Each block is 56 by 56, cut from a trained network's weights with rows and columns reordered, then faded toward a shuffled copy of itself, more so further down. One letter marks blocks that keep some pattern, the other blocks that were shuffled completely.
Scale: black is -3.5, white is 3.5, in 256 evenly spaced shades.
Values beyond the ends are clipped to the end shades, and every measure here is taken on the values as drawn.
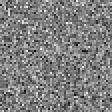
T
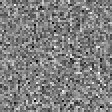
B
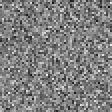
B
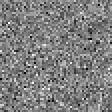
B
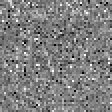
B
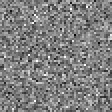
B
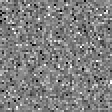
T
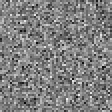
B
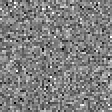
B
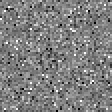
T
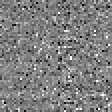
B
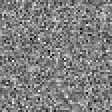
T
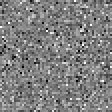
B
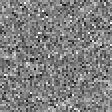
T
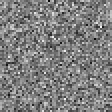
T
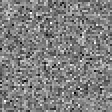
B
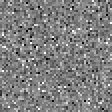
T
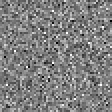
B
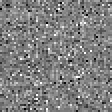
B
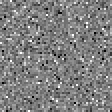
T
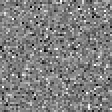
T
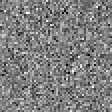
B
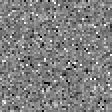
T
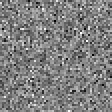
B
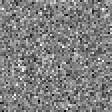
T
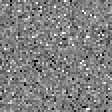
T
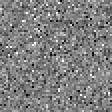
T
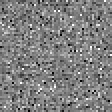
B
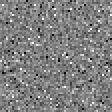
T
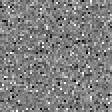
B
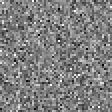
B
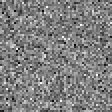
B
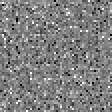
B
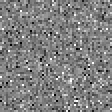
T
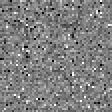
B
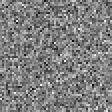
T
